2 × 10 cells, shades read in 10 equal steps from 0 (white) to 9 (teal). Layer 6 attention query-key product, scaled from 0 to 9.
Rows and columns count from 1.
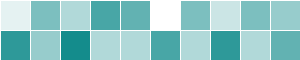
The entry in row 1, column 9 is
5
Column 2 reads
5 4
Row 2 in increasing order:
3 3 3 3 4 6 7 8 8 9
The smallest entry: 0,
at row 1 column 6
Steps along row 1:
up down up down down up down up down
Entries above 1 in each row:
8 10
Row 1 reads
1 5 3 7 6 0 5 2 5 4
